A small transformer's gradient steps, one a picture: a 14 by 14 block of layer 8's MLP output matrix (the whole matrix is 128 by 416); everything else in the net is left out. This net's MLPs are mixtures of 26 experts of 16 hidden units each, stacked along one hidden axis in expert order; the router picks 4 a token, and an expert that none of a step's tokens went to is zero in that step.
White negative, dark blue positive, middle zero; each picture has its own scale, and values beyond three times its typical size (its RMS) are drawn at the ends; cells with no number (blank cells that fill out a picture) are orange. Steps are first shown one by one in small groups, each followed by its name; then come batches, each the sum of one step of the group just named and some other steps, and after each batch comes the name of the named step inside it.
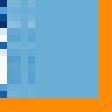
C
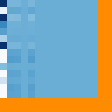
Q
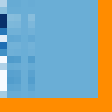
C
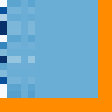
C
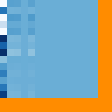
C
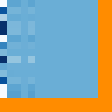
C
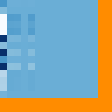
C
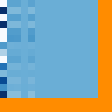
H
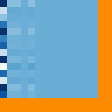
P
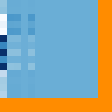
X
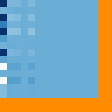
P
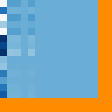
X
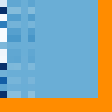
H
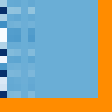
H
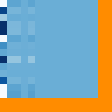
H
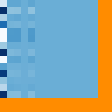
H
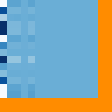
H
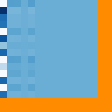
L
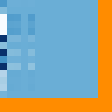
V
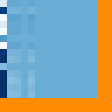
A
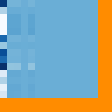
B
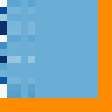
L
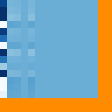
L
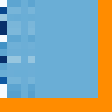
A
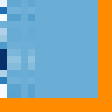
V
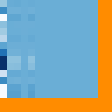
B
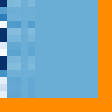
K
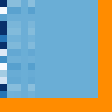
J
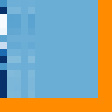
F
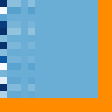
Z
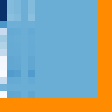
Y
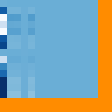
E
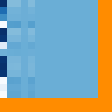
K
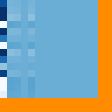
K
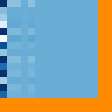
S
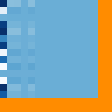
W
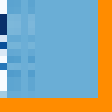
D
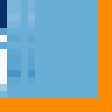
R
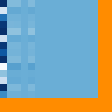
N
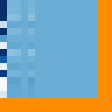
N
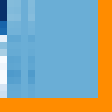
R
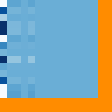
W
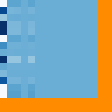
R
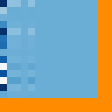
W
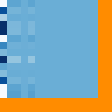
R
